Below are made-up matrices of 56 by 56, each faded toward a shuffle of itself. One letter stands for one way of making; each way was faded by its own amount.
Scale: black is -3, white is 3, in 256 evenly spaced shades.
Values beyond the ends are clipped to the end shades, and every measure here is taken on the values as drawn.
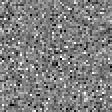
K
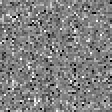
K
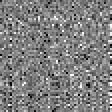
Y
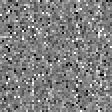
K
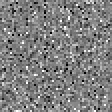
K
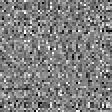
Y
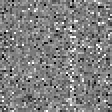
K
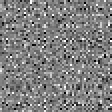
Y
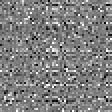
Y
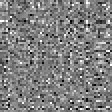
Y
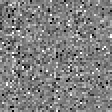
K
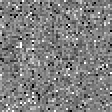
K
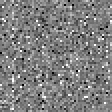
K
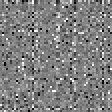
Y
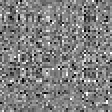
Y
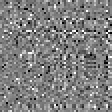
Y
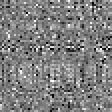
Y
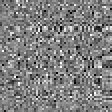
Y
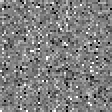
K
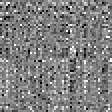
Y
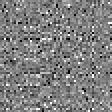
Y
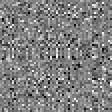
Y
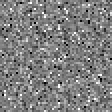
K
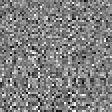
Y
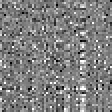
Y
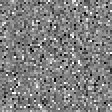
K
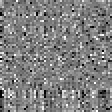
Y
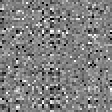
Y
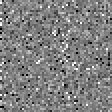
K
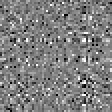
Y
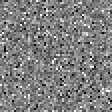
K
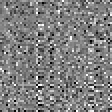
Y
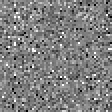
K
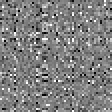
Y
